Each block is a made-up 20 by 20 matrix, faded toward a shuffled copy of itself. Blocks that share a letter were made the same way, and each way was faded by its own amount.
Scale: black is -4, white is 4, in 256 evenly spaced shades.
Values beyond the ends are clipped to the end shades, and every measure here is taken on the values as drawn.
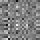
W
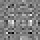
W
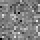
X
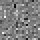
X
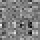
W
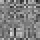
W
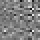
W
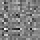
W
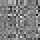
W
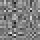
W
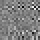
W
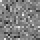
X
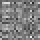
W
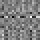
W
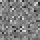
X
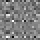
W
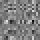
W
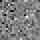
X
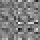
W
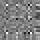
W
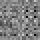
W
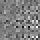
W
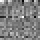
W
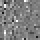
X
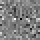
X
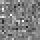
X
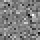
X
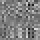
W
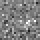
X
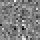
X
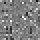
X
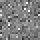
X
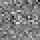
X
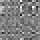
W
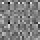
W
